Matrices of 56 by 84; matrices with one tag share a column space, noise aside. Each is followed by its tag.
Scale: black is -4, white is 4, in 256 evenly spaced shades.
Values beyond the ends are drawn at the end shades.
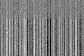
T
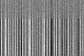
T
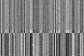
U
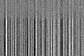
T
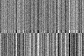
U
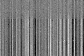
T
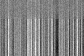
T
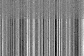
T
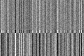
U
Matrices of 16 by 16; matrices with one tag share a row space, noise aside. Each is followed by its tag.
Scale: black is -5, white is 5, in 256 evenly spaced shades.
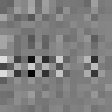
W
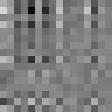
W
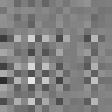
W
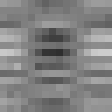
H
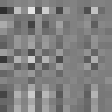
W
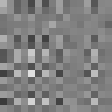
W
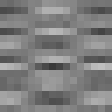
H
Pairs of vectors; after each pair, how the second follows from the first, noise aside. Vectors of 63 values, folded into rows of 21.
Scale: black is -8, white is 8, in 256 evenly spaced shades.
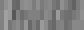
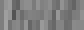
copied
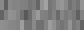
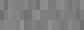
shrunk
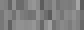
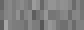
reversed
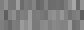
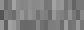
reversed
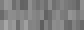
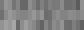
copied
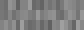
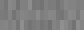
shrunk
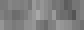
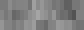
copied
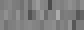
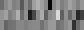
scaled up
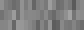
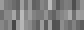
scaled up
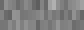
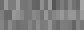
sign-scrambled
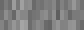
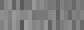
sign-scrambled
